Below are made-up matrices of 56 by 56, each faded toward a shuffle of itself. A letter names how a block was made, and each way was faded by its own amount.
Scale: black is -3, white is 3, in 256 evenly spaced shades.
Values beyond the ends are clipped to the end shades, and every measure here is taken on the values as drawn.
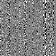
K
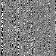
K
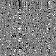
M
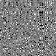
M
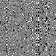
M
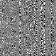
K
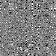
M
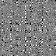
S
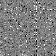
M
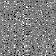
M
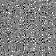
M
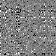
S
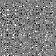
M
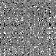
M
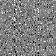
M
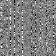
K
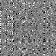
M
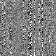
K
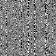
K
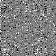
M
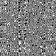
M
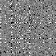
S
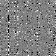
S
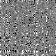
S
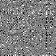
M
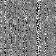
K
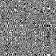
M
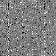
M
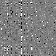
S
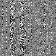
K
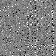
M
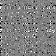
S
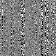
K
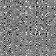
S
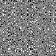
M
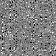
M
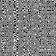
S
